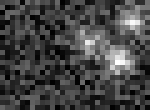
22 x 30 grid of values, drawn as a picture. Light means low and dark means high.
Neither half mirrors the other. The ninth with the lowest average is the middle right. Most values sit high, with a long tail of low ones. There are three dips.
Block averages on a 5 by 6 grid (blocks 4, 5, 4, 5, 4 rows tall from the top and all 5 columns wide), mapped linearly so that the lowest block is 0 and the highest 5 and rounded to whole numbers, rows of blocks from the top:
444442 | 554232 | 555303 | 555534 | 544555
